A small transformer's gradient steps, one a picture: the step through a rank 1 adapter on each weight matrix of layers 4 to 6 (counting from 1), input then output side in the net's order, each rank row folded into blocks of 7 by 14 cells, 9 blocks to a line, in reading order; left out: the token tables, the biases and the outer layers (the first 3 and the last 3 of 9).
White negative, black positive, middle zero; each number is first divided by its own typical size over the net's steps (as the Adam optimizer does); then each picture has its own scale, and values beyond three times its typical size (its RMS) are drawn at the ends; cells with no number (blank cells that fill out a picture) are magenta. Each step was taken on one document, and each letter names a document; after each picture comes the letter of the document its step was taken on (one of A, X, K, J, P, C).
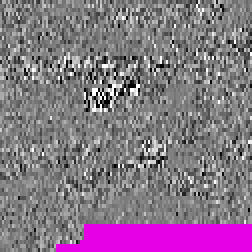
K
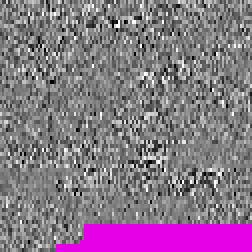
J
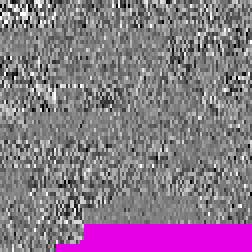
K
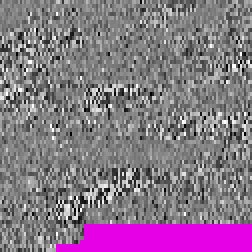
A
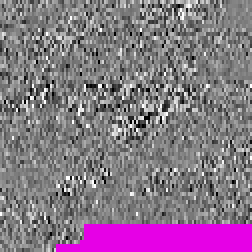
J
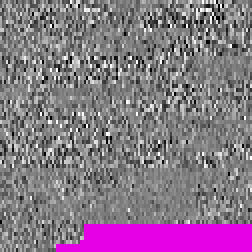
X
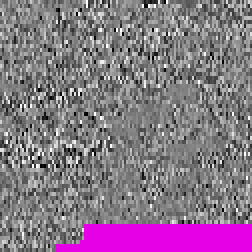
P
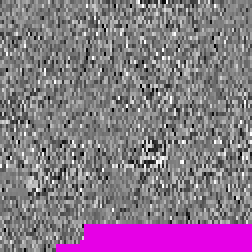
J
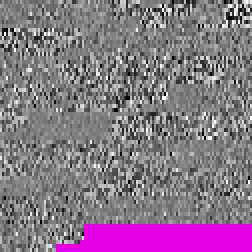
A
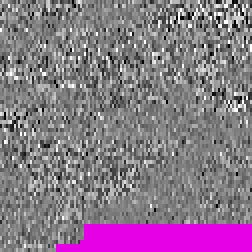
K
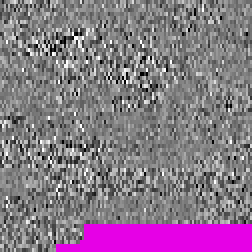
J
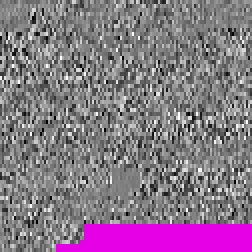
A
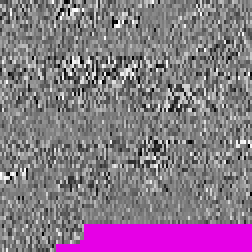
X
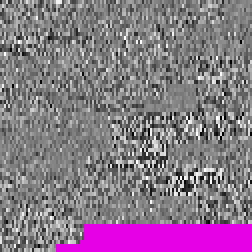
A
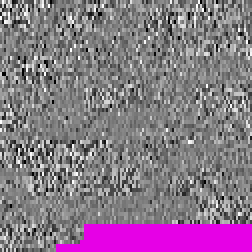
K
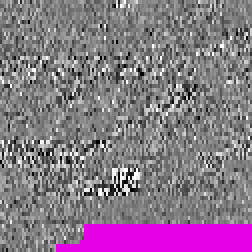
X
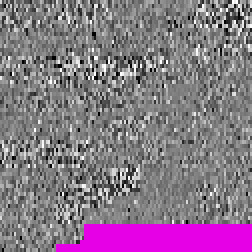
X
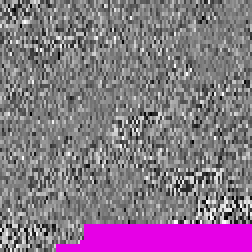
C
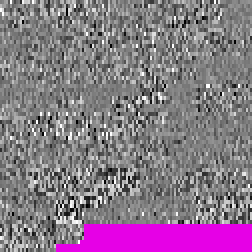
P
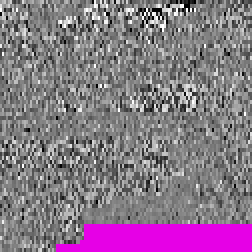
C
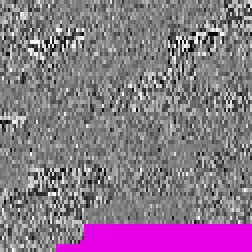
P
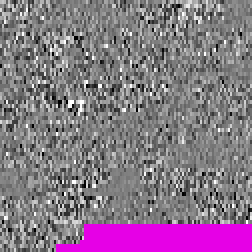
J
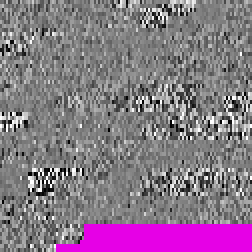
A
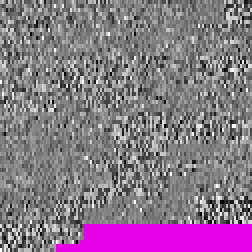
A
